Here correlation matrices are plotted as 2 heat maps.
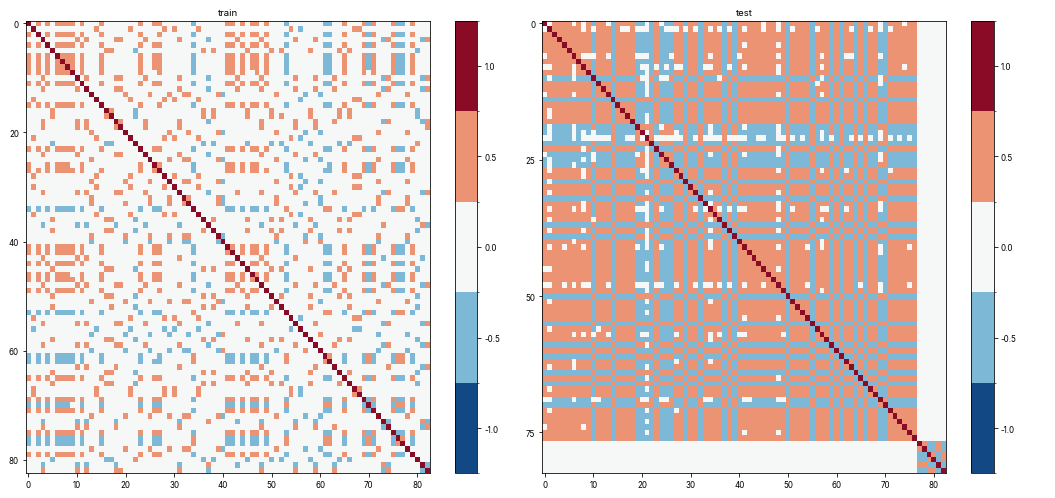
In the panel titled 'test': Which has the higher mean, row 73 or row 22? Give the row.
73
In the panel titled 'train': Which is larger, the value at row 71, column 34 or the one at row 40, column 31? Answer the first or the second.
the second
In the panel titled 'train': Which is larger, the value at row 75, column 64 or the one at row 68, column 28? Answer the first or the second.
the second
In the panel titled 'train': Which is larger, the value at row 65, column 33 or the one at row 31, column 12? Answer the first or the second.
the second
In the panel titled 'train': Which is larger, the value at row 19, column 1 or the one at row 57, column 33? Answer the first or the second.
the first
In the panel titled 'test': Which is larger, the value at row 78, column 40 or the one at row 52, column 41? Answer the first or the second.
the second
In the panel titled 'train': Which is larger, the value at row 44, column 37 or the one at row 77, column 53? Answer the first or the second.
the second
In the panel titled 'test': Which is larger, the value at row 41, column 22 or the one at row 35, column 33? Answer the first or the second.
the second
